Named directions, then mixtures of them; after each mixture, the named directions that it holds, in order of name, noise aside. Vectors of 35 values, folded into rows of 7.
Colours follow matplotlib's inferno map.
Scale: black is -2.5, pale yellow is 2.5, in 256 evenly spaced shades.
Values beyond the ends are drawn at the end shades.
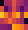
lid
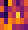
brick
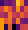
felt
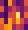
brick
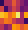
lid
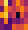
brick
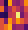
brick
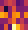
felt, lid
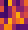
brick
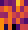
felt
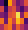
brick, lid
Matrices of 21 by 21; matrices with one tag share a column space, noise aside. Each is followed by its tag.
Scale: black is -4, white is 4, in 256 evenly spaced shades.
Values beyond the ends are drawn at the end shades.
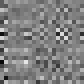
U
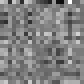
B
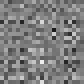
U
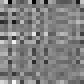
B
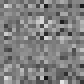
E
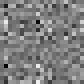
E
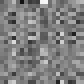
B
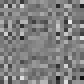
E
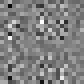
E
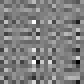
U
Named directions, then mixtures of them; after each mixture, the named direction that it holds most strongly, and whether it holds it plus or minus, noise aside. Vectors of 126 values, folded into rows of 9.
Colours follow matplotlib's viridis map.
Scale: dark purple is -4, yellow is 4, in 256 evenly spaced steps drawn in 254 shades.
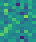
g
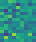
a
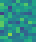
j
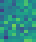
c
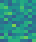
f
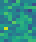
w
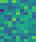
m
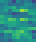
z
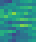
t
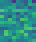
z, plus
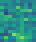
a, plus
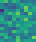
m, plus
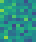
c, minus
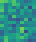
c, minus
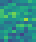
t, plus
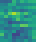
t, plus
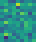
a, minus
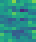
z, minus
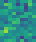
g, plus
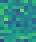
m, minus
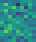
g, plus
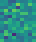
a, minus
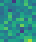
c, plus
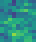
z, plus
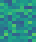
f, plus
